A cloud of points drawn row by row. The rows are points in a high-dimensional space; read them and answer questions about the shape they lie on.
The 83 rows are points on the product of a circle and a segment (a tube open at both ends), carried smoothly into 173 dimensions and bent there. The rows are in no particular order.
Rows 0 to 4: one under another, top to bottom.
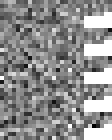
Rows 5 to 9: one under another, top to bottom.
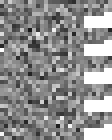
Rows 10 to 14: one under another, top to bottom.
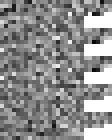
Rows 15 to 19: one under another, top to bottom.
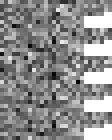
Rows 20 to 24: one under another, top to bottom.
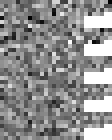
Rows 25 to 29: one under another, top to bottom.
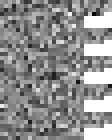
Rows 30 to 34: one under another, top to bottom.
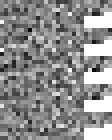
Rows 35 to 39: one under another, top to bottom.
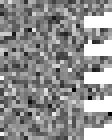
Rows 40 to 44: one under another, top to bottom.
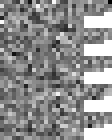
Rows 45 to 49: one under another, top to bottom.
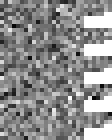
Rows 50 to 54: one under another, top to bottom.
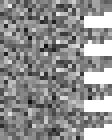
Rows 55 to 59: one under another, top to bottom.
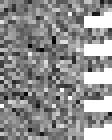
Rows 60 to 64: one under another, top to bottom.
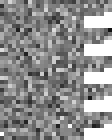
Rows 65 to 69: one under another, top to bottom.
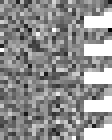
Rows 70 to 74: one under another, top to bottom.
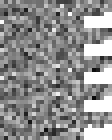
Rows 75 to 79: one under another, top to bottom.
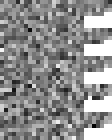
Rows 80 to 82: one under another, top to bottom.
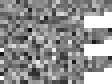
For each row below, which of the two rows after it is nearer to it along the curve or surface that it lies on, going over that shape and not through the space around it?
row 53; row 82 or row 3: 3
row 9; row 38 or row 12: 12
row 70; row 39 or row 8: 39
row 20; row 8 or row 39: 8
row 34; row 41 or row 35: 35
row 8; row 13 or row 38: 38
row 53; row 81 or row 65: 65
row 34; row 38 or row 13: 38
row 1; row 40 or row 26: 40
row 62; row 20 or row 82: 20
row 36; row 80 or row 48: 48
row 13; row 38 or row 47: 38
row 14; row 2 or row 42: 42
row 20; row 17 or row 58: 17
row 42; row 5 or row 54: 54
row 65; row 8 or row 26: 8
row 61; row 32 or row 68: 32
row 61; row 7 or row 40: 40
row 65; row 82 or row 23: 82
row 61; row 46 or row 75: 75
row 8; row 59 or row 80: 59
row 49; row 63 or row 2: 2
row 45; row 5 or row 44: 5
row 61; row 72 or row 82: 82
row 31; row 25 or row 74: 25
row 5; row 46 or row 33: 46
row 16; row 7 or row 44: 44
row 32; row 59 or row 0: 0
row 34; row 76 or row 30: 76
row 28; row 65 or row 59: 65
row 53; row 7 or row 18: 18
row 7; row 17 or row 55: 17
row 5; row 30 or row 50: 30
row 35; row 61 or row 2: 2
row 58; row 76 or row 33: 33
